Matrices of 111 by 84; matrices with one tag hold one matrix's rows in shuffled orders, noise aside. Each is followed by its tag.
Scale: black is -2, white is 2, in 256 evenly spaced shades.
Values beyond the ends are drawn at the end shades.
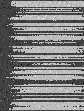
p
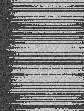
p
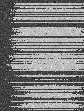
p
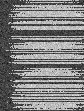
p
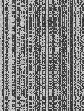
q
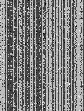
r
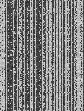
r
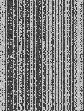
r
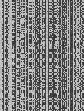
q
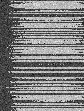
p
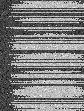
p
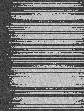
p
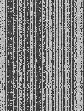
r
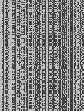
q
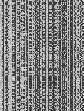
q
